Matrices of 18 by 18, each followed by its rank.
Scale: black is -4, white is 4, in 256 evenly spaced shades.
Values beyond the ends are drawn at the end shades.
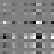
one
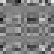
two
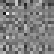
three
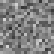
full rank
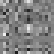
three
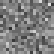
full rank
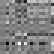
two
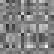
two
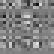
two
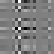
one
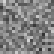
full rank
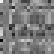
three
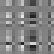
one
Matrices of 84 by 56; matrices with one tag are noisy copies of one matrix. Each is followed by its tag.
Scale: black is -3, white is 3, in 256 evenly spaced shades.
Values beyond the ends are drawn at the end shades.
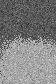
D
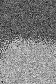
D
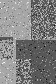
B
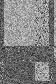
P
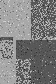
B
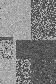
B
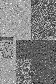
B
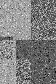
B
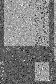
P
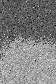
D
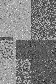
B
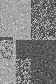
B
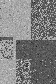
B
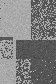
B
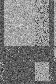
P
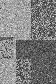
B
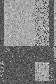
P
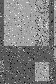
P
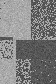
B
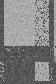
P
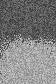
D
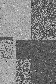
B
